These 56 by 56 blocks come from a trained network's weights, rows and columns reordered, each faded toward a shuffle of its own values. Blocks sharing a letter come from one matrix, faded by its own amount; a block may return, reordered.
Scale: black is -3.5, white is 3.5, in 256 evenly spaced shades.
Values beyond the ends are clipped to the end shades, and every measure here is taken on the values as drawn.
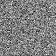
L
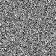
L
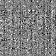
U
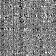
U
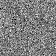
L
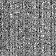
U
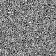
L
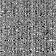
U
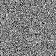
L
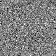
L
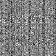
U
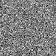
L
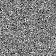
L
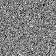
L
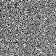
L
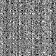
U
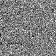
L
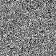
L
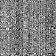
U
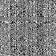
U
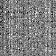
U
